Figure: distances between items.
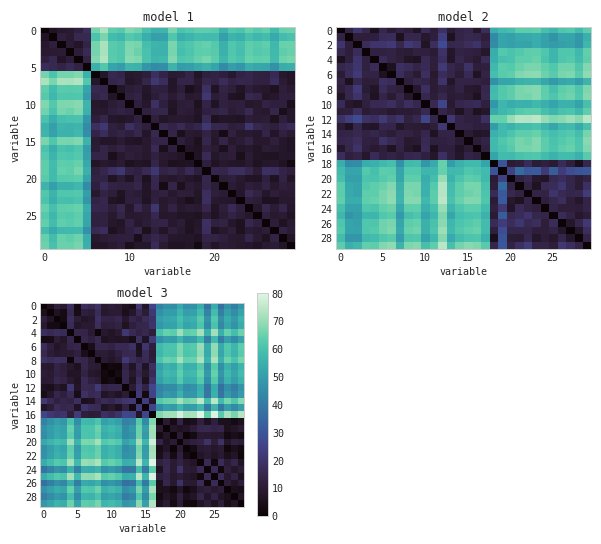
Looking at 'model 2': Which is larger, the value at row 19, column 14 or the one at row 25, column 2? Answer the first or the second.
the first
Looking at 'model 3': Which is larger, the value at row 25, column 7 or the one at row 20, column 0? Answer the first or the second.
the first
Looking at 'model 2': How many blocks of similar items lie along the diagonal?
2
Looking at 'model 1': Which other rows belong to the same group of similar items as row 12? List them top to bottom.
6, 7, 8, 9, 10, 11, 13, 14, 15, 16, 17, 18, 19, 20, 21, 22, 23, 24, 25, 26, 27, 28, 29
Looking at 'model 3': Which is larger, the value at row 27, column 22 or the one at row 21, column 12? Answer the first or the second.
the second
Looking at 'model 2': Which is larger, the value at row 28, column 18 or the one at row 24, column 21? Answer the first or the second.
the second
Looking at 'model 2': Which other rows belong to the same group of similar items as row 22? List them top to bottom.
18, 19, 20, 21, 23, 24, 25, 26, 27, 28, 29
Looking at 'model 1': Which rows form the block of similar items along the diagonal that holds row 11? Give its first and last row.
6 to 29
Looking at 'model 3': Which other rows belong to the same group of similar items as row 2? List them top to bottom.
0, 1, 3, 4, 5, 6, 7, 8, 9, 10, 11, 12, 13, 14, 15, 16
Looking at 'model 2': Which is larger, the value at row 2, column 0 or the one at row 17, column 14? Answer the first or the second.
the first
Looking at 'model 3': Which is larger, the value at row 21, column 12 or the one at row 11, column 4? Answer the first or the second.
the first
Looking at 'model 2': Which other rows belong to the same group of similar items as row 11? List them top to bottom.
0, 1, 2, 3, 4, 5, 6, 7, 8, 9, 10, 12, 13, 14, 15, 16, 17
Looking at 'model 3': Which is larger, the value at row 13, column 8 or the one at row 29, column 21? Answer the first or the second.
the first
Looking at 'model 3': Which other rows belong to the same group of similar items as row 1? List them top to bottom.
0, 2, 3, 4, 5, 6, 7, 8, 9, 10, 11, 12, 13, 14, 15, 16
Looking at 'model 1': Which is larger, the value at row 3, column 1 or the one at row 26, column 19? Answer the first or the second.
the second
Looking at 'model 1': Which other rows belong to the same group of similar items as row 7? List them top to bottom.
6, 8, 9, 10, 11, 12, 13, 14, 15, 16, 17, 18, 19, 20, 21, 22, 23, 24, 25, 26, 27, 28, 29
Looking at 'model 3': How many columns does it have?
30
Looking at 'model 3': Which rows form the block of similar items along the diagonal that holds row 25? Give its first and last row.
17 to 29
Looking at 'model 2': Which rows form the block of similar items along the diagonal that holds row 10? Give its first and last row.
0 to 17
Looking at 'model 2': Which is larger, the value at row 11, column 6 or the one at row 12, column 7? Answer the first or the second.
the second
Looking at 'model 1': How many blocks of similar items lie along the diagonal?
2
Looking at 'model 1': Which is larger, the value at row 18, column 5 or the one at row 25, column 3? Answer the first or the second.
the second
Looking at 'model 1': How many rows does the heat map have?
30
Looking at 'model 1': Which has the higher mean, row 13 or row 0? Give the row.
0
